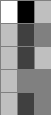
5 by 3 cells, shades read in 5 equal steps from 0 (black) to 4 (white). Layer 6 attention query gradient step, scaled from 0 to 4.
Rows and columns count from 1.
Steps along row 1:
down up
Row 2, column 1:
3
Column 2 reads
0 1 1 2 1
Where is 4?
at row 1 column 1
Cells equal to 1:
3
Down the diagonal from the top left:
4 1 3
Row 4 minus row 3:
0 1 -1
